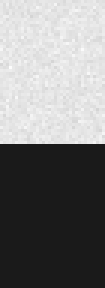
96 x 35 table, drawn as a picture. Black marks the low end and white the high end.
The table splits into 2 rows of 1 panel. Panel 1,1: very high, fine-grained, faint in contrast. Panel 2,1: very low, flat.
